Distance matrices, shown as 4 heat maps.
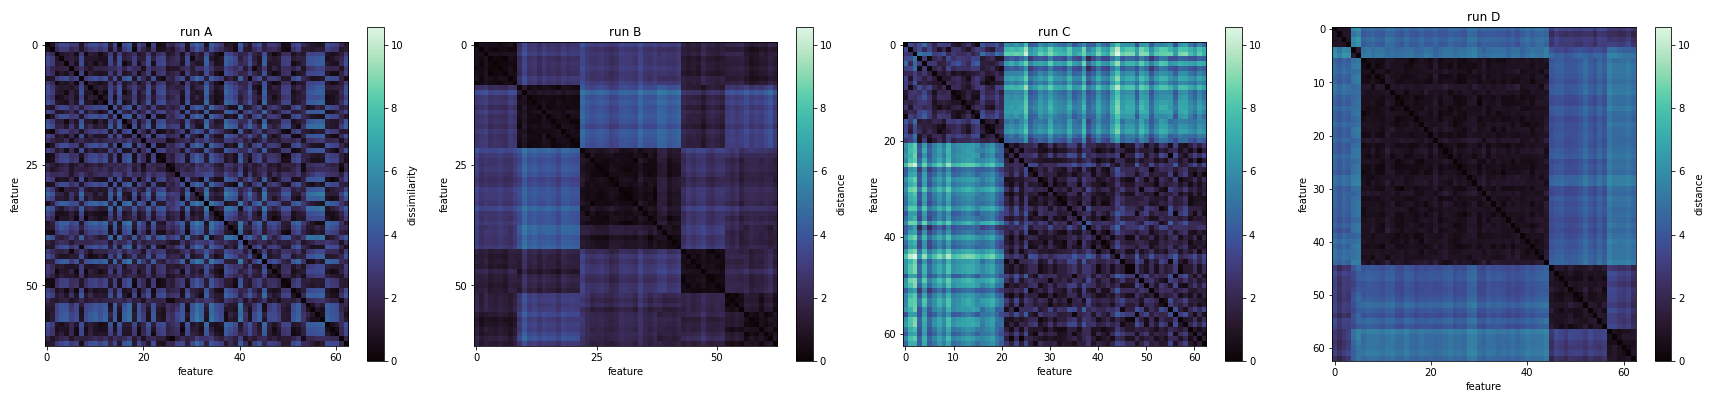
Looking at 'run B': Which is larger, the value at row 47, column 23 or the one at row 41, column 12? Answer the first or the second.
the second
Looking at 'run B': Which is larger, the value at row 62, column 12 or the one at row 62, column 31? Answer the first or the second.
the first
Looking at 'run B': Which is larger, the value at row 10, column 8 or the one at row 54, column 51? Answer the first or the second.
the first
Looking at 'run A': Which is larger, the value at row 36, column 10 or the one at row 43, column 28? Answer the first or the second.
the second
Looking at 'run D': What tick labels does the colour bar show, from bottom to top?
0, 2, 4, 6, 8, 10
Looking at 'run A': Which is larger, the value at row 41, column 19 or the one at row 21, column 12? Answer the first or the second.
the second
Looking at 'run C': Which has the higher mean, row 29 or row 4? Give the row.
4
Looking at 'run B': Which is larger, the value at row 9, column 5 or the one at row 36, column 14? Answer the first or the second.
the second
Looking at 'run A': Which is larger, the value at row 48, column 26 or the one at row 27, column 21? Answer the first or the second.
the second
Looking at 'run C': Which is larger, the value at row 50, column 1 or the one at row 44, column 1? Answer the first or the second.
the second
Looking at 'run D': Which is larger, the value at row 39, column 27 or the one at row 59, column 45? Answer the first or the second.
the second
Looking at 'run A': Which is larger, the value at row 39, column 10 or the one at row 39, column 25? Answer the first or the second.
the first
